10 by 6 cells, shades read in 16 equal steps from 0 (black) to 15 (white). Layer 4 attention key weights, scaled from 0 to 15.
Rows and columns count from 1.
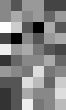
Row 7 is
9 8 7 13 7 8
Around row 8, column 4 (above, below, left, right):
13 8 13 6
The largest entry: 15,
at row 3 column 1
